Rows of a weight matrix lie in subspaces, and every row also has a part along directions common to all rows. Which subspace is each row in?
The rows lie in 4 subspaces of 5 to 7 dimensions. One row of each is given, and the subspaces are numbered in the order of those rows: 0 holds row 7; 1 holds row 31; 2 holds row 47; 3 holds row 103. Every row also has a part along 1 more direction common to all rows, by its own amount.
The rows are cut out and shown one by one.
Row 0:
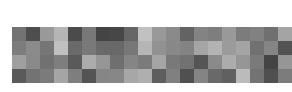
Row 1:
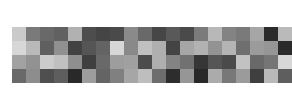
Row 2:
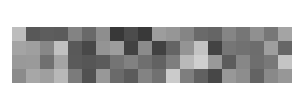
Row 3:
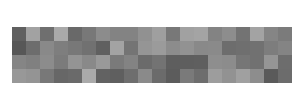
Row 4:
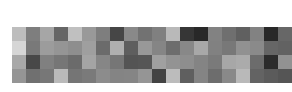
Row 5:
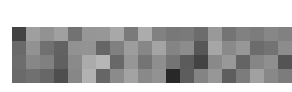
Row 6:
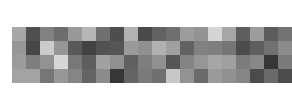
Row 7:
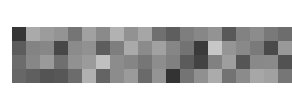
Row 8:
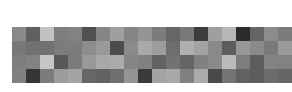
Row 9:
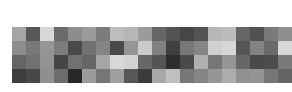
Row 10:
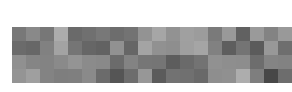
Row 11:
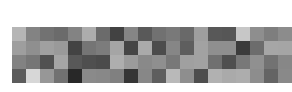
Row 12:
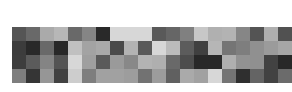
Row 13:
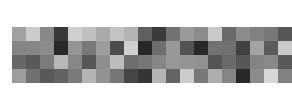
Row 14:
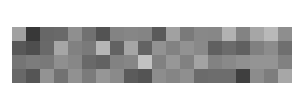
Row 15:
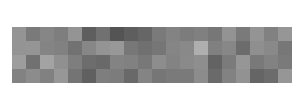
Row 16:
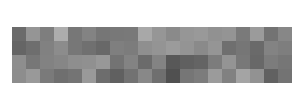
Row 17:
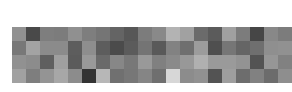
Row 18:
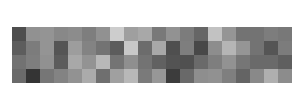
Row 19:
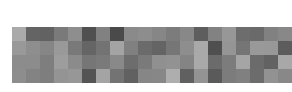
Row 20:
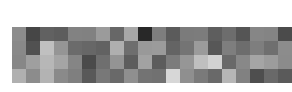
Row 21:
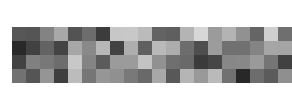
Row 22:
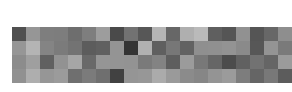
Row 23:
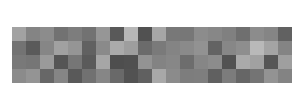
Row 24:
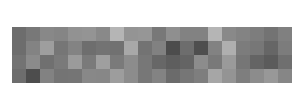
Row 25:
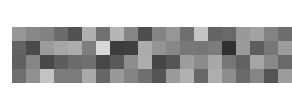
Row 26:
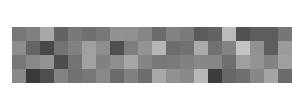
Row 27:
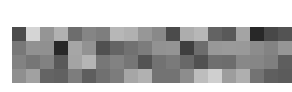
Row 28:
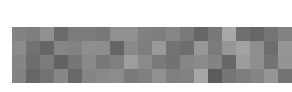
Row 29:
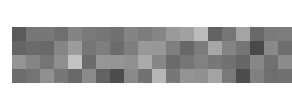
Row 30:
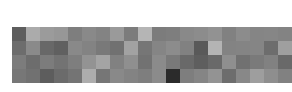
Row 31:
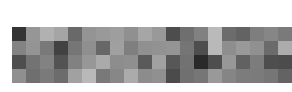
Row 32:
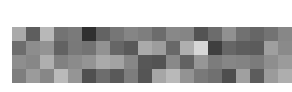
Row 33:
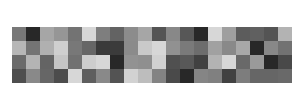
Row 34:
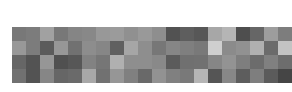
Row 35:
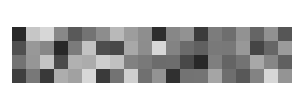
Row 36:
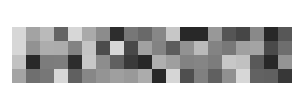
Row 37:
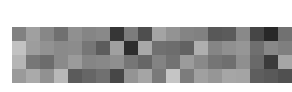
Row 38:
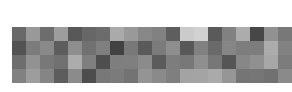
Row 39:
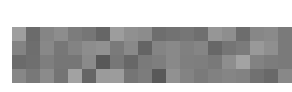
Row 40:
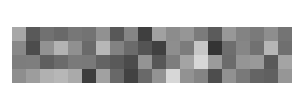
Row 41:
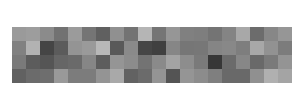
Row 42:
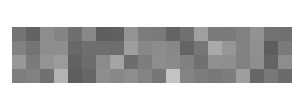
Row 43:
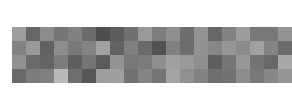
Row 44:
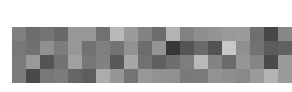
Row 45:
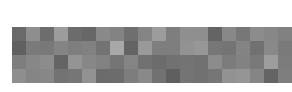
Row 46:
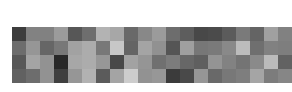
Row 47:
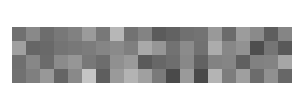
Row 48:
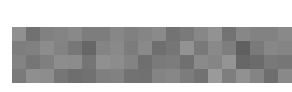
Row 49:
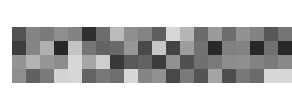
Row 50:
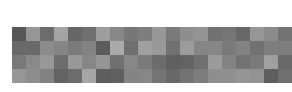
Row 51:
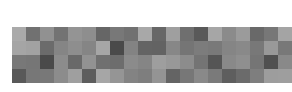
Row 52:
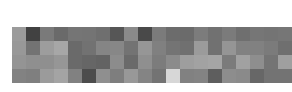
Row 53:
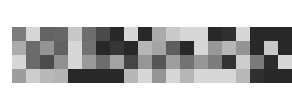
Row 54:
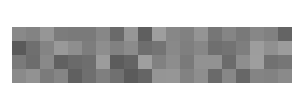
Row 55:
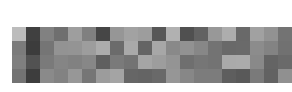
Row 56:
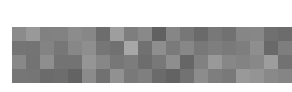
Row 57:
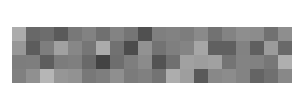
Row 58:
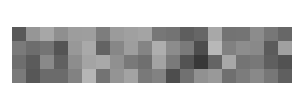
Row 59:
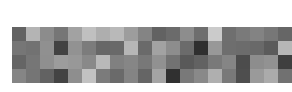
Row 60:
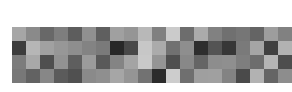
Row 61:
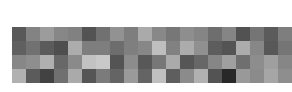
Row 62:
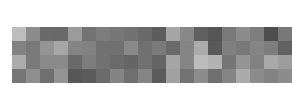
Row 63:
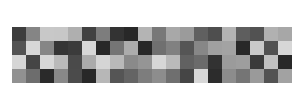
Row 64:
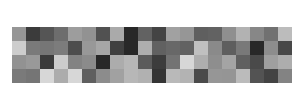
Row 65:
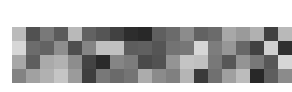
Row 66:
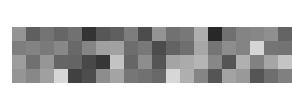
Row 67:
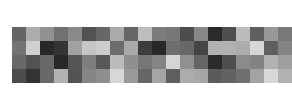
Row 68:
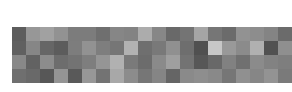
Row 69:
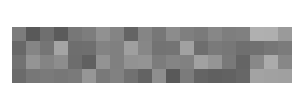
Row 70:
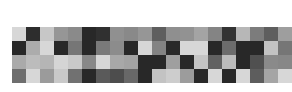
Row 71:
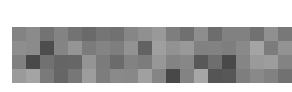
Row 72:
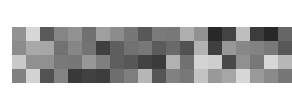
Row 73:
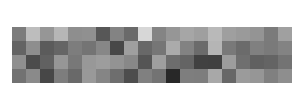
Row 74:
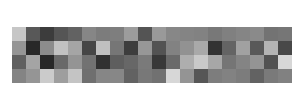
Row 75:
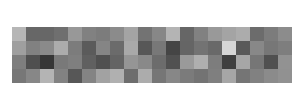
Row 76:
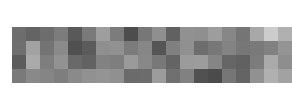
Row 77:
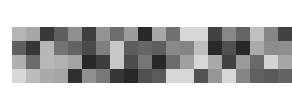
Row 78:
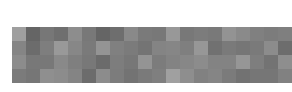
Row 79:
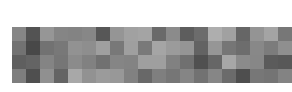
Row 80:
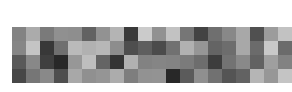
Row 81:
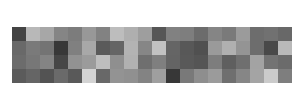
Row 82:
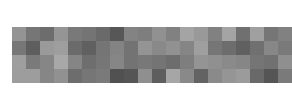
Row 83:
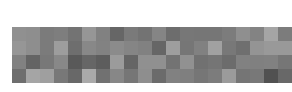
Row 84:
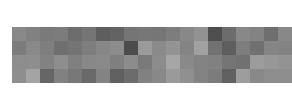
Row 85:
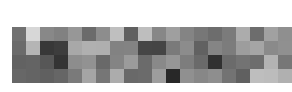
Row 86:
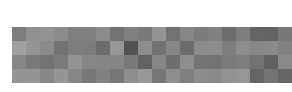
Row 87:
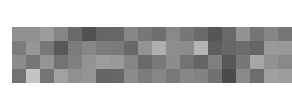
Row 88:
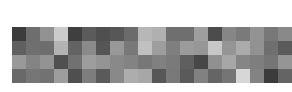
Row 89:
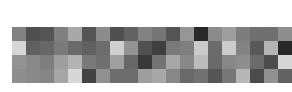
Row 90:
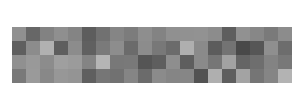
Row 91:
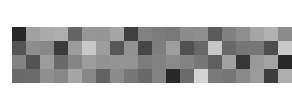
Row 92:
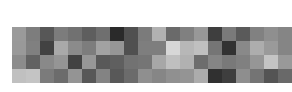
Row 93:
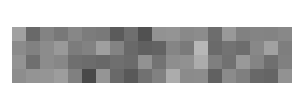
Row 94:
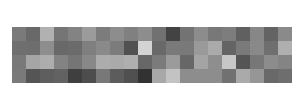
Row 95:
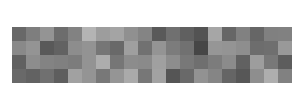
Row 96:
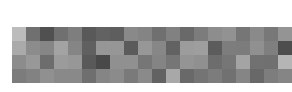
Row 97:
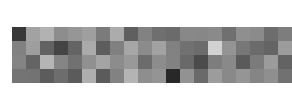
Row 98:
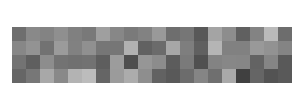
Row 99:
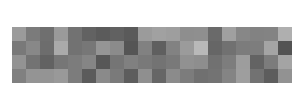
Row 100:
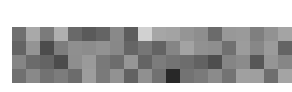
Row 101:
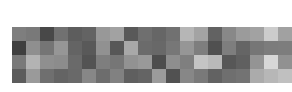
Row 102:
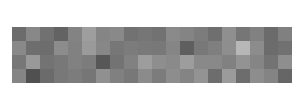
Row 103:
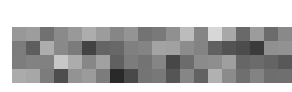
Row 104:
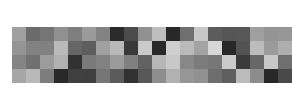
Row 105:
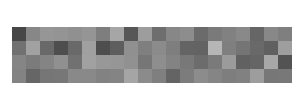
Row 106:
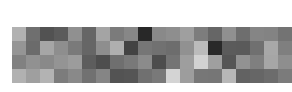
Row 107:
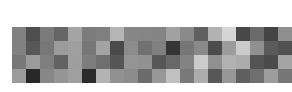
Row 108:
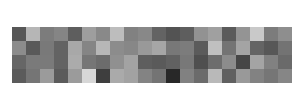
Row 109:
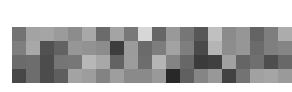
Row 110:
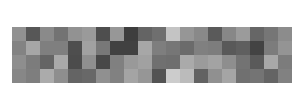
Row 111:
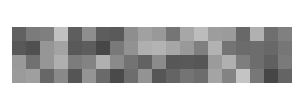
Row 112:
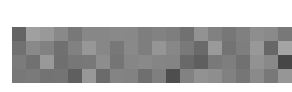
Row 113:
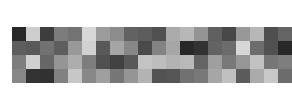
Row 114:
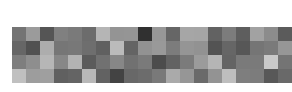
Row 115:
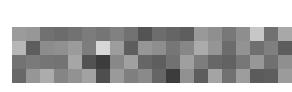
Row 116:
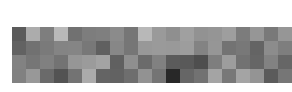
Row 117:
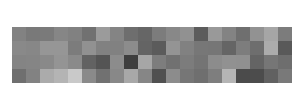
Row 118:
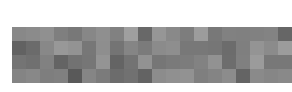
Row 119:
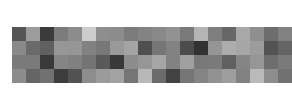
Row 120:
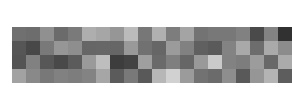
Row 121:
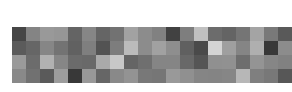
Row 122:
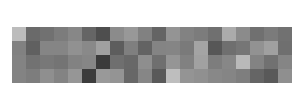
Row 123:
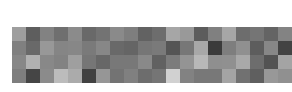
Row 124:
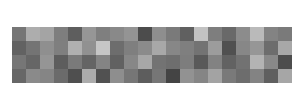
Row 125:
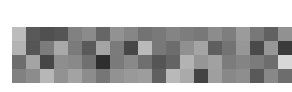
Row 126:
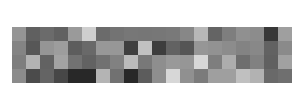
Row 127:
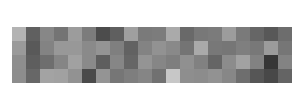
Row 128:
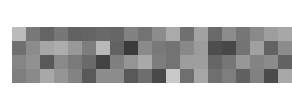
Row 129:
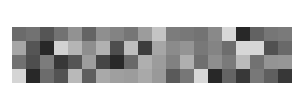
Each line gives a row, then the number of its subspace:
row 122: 1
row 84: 0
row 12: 1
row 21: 1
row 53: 1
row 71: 0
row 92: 0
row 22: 1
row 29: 1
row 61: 0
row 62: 1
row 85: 3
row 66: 3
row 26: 0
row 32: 0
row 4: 1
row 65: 2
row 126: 0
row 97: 2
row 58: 1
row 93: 2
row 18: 0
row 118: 2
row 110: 2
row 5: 3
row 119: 0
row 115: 2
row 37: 1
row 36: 1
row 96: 2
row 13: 3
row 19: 2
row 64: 2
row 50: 3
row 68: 3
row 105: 2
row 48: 0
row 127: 1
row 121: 3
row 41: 3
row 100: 3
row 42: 3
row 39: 1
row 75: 0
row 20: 3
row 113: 0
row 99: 3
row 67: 3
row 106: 3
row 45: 3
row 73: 3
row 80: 3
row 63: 2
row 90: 0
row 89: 2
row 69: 1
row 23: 2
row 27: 1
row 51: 3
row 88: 3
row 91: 2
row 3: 3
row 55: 1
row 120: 2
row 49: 0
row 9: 0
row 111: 3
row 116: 3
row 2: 1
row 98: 0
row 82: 3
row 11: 0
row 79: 1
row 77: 3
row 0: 3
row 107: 0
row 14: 1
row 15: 2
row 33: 3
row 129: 0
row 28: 0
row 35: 0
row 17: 2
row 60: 2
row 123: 0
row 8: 0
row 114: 3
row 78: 1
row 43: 3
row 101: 1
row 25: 2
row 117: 0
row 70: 0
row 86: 1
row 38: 1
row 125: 2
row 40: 2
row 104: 0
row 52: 3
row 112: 2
